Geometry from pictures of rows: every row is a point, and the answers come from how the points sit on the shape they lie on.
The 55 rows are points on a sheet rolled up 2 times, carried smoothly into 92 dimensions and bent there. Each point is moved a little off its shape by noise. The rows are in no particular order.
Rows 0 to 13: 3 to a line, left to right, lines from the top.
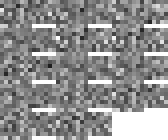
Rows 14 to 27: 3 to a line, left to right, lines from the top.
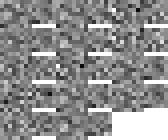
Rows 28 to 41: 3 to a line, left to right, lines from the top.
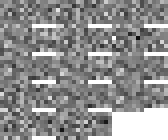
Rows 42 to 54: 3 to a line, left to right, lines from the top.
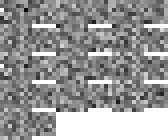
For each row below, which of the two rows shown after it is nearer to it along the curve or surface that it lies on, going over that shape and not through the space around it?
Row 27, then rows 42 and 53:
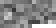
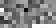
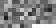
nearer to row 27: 42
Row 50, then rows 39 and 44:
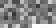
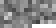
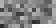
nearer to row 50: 44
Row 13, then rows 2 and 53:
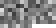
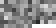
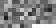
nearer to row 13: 53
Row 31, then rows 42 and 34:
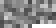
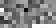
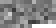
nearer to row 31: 42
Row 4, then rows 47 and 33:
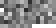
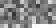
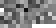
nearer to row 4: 33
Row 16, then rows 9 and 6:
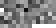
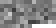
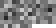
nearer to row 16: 6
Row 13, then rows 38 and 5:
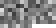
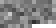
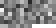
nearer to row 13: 5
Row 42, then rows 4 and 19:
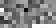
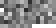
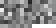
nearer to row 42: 4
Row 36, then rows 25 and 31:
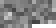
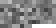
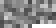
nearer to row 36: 25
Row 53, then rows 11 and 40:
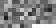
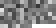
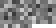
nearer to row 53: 40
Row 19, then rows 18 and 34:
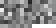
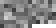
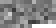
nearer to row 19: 18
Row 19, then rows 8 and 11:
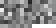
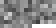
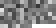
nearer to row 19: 11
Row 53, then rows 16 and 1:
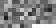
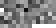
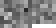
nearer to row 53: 16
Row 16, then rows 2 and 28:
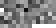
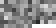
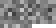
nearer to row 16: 2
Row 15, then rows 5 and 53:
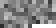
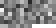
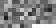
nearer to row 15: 5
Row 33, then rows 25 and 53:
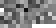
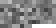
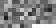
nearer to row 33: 53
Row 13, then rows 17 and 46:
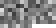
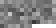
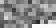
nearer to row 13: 46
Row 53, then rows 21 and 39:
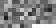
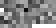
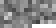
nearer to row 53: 21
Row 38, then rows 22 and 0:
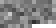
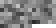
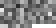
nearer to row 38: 22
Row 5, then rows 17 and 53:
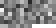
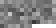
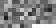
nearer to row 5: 53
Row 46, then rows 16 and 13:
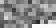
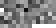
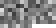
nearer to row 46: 16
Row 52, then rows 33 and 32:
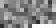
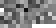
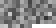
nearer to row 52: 33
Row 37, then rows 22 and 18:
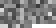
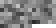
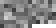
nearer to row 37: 18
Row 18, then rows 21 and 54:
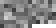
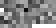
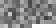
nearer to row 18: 21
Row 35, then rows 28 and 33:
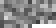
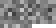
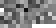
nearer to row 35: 33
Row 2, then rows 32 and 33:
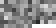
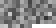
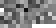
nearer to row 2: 33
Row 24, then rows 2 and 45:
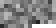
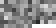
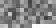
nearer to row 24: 2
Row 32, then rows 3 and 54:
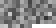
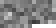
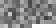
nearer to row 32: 54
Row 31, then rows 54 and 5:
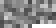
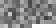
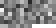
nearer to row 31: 5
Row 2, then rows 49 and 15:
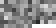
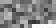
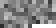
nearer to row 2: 15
